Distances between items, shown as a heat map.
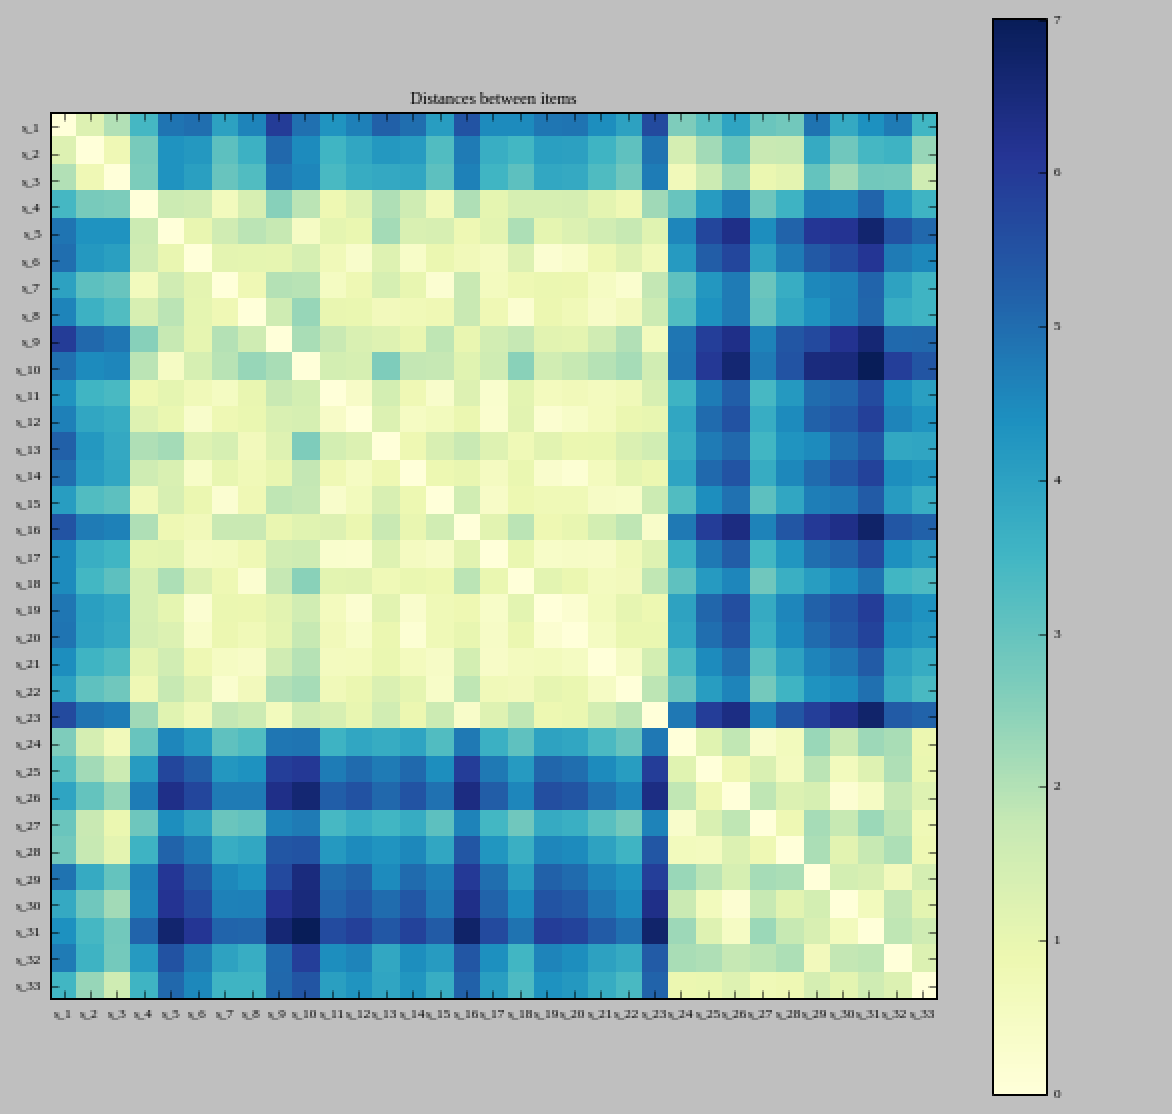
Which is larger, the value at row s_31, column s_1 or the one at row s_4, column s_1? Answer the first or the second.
the first
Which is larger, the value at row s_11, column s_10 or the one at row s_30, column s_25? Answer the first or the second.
the first
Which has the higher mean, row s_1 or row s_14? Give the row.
s_1
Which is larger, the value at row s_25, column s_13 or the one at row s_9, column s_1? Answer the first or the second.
the second
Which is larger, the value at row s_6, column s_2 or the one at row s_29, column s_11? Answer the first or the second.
the second
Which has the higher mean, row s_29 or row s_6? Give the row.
s_29
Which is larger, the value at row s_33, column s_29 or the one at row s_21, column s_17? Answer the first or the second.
the first
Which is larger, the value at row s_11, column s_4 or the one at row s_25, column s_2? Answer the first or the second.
the second
